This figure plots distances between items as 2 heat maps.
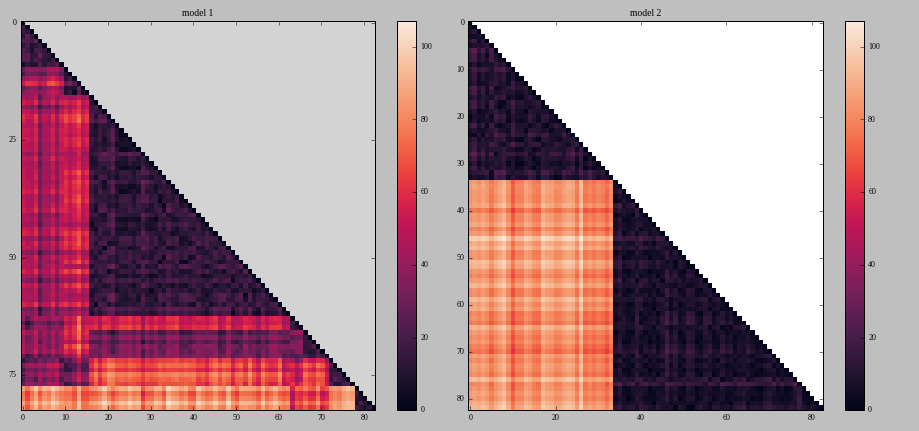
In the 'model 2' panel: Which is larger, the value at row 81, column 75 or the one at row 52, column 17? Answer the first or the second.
the second
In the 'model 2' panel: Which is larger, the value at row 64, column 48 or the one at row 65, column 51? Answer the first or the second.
the first
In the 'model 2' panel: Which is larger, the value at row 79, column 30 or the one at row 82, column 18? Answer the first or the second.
the second
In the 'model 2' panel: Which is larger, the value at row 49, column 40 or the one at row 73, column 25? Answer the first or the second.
the second
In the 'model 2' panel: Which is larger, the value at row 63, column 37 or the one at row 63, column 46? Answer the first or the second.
the second
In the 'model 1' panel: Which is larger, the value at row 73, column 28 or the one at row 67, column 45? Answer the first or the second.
the first
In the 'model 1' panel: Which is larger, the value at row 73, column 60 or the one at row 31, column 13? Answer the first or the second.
the first
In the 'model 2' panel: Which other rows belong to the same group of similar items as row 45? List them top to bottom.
34, 35, 36, 37, 38, 39, 40, 41, 42, 43, 44, 46, 47, 48, 49, 50, 51, 52, 53, 54, 55, 56, 57, 58, 59, 60, 61, 62, 63, 64, 65, 66, 67, 68, 69, 70, 71, 72, 73, 74, 75, 76, 77, 78, 79, 80, 81, 82
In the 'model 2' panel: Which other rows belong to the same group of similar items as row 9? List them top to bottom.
0, 1, 2, 3, 4, 5, 6, 7, 8, 10, 11, 12, 13, 14, 15, 16, 17, 18, 19, 20, 21, 22, 23, 24, 25, 26, 27, 28, 29, 30, 31, 32, 33
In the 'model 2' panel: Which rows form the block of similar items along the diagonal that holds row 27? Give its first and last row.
0 to 33
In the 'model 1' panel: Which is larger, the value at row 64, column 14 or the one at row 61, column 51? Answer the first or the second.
the first
